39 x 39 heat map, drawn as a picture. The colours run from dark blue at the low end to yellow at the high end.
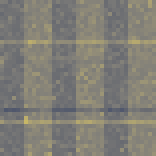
Stripes: upright, repeating 3 times. Odd lines: rows 11, 28 and 31. Average level on the scale: 50%.
